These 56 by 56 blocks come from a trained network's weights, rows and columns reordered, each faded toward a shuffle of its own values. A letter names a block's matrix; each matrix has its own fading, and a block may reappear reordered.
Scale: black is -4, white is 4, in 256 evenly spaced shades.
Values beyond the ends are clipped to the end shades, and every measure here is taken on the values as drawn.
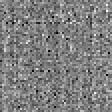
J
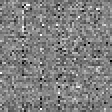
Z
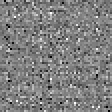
Z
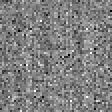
J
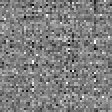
Z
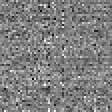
Z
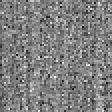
J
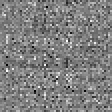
Z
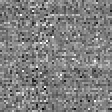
Z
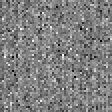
J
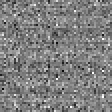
Z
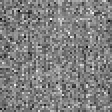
J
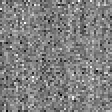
J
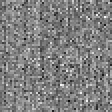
J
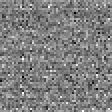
Z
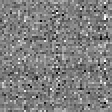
Z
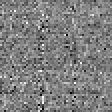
Z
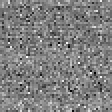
Z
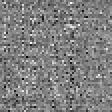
Z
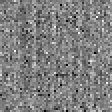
J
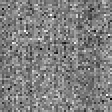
J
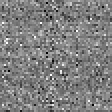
Z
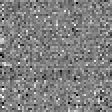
Z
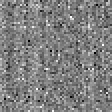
J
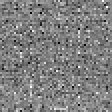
Z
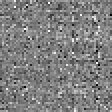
Z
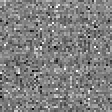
Z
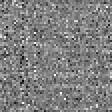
Z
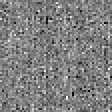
J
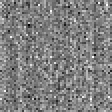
J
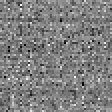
Z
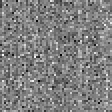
J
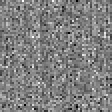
J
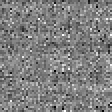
Z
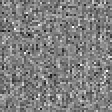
J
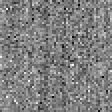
J
